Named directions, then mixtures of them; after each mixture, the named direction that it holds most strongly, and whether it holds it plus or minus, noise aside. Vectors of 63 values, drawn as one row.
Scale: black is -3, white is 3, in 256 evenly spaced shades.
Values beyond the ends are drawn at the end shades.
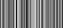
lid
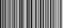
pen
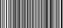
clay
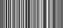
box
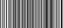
clay, plus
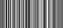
box, plus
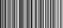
pen, plus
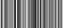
lid, minus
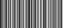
box, plus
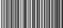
pen, minus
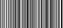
clay, plus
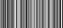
clay, minus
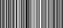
lid, plus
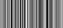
box, minus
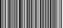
pen, plus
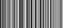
pen, plus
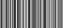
lid, minus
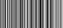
box, minus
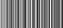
pen, minus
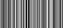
box, plus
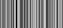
lid, plus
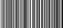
pen, minus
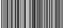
pen, minus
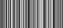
box, plus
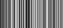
box, plus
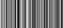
pen, minus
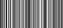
box, plus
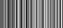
lid, plus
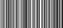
pen, minus
